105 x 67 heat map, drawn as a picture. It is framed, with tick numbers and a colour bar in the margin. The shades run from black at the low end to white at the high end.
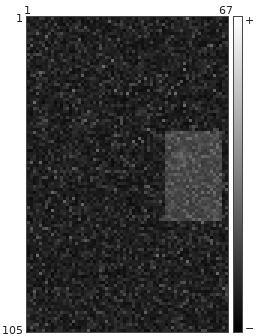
Histogram: skewed, a long tail of high values. Odd patch: higher, in the middle right. Stripes: none. Ninth with the highest average: middle right.
